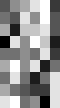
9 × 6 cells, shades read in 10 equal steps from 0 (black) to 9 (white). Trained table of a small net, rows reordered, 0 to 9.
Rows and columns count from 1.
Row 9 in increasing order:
0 4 5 8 8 9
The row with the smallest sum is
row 8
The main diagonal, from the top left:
3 3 7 9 8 4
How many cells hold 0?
2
